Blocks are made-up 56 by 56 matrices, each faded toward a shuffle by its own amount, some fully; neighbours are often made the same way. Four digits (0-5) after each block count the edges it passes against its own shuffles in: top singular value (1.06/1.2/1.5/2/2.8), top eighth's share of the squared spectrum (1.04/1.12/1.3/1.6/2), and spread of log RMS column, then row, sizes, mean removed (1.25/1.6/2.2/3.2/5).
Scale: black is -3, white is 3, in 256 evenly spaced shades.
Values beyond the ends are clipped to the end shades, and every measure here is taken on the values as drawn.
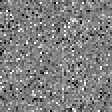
0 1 1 0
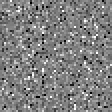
0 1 1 0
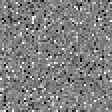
0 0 0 0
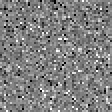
0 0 1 0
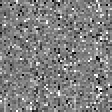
1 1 2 0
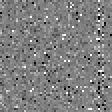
2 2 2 0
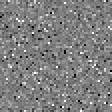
0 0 0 0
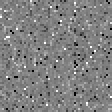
2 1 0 0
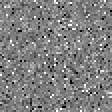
1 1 0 0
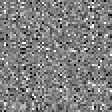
3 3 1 1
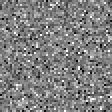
2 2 0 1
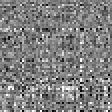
4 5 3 3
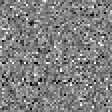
3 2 0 1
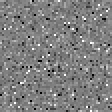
0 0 0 0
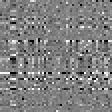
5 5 2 3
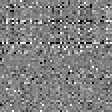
4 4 2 3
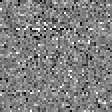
3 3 1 1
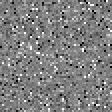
1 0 0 0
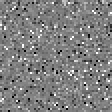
2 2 0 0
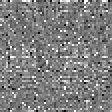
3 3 1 2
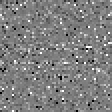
2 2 0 0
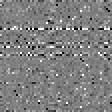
4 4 1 3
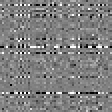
5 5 2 4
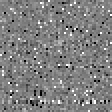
2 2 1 1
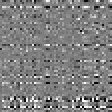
5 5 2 4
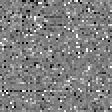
3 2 0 1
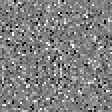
2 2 0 0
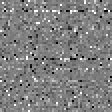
3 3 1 2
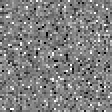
1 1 0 0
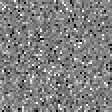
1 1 0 0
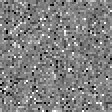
1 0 0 0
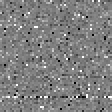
3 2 0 1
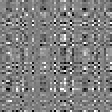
5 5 4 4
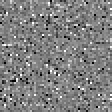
0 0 1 0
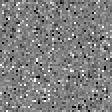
0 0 0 0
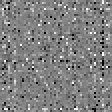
2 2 2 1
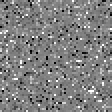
0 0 0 0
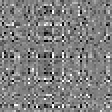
5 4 3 3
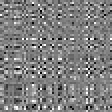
5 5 4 4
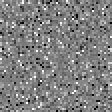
3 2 1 0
